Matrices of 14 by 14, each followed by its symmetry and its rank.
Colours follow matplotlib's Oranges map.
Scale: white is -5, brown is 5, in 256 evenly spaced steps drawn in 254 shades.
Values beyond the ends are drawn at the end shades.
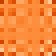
symmetric, rank one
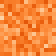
neither, full rank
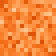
neither, full rank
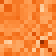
symmetric, rank three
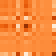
symmetric, rank one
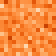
antisymmetric, full rank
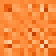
symmetric, rank three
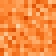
antisymmetric, full rank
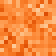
antisymmetric, full rank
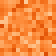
antisymmetric, full rank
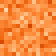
neither, full rank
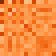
symmetric, rank three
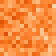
neither, full rank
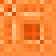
symmetric, rank two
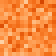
antisymmetric, full rank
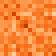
symmetric, rank three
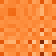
symmetric, rank two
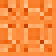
symmetric, rank two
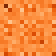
symmetric, rank three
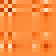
symmetric, rank one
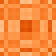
symmetric, rank one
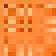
symmetric, rank two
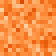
neither, full rank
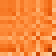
symmetric, rank two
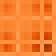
symmetric, rank one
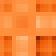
symmetric, rank one
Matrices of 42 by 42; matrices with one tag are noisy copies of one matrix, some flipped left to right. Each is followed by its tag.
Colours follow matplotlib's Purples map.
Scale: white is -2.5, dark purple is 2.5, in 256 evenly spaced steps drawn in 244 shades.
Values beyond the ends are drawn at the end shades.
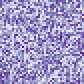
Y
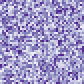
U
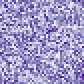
Y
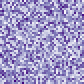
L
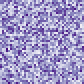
U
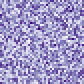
L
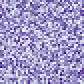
L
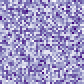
U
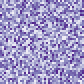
L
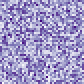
U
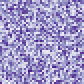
U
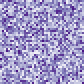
U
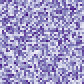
U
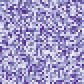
U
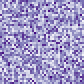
Y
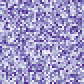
U
